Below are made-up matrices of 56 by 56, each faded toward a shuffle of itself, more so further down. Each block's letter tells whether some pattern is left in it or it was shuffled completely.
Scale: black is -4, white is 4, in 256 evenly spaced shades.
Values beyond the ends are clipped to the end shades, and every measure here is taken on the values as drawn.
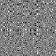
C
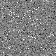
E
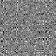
C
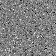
E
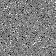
E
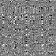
C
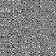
C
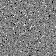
E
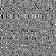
C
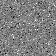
E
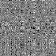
C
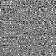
C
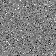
E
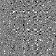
C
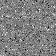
E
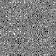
C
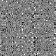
C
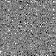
C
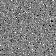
E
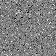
E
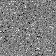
E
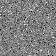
E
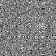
C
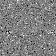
E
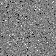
E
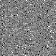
C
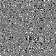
C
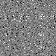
C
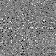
C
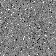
E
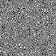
C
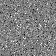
E
